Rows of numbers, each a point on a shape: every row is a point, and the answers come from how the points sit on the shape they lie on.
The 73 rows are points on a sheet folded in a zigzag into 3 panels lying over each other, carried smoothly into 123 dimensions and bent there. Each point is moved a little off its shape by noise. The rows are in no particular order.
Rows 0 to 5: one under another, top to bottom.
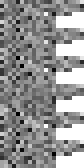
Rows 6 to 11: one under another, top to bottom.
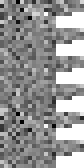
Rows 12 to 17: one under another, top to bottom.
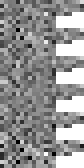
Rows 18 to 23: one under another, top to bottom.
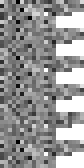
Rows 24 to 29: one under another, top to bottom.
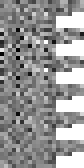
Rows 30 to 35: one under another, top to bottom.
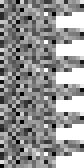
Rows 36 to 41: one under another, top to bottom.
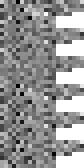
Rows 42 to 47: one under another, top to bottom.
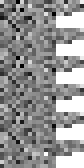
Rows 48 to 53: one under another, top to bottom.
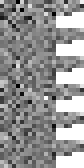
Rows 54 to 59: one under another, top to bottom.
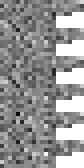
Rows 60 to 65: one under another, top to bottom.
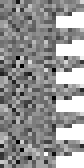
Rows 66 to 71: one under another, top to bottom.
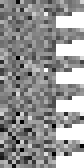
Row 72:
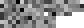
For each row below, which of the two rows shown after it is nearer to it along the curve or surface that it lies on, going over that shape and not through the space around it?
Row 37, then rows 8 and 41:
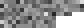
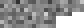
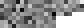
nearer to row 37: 41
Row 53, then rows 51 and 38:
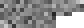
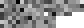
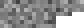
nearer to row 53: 51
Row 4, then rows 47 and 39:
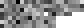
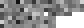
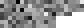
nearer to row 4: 47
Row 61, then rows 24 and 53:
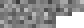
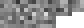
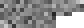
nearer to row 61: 24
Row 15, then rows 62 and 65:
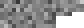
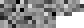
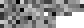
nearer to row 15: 65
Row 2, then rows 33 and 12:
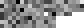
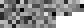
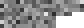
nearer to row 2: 33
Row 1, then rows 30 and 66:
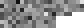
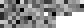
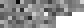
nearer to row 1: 30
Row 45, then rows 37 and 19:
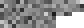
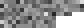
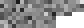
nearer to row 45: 37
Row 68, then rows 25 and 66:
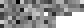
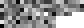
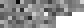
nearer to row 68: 25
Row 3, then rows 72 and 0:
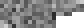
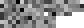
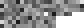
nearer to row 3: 0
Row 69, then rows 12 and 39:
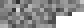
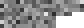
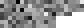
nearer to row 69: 39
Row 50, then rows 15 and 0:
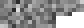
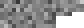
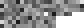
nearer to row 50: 15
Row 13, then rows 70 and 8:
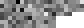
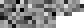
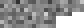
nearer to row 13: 70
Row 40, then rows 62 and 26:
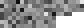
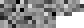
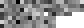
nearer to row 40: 26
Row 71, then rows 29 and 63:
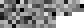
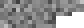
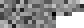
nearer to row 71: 63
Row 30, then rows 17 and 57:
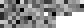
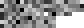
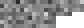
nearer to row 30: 17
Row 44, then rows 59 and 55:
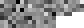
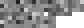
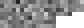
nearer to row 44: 55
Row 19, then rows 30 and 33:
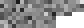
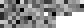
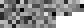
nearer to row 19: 30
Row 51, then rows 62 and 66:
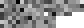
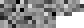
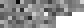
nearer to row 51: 66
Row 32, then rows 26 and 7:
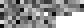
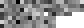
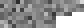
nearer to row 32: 26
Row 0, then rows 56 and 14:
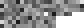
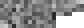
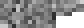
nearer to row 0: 56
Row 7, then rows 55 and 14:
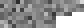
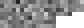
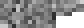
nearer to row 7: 14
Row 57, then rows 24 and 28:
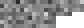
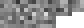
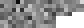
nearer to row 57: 24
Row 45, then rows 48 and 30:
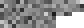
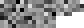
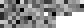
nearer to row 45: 30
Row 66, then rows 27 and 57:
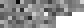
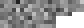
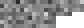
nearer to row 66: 27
